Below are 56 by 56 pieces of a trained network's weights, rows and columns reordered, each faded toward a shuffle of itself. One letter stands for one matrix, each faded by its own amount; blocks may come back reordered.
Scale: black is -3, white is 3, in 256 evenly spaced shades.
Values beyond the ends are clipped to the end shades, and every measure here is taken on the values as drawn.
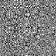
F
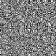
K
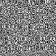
K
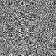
K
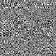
F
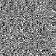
F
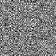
K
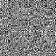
F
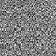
K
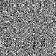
F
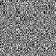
F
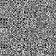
K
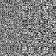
K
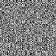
K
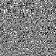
F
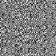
F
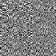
F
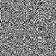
F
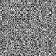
K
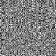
K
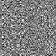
K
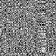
K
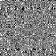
F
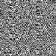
K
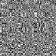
F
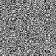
K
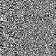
F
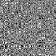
F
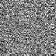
K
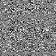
F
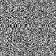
K
